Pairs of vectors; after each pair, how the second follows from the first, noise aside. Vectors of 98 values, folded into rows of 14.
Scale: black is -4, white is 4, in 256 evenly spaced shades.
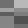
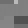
partly zeroed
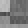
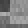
negated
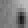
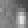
negated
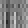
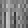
negated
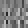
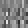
negated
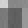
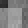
negated
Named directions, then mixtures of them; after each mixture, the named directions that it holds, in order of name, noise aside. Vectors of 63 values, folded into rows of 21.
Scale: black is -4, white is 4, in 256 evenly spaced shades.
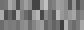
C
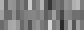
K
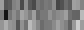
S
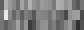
S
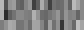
C, K, S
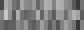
C, K, S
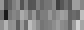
S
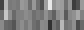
K, S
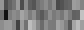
S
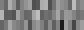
C, K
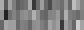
C, K, S
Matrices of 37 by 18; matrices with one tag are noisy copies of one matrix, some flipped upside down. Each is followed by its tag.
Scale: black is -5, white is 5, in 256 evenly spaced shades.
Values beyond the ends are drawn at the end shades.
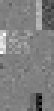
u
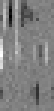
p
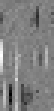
p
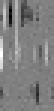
p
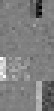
u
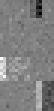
u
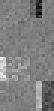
u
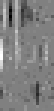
p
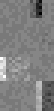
u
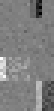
u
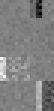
u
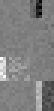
u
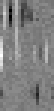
p
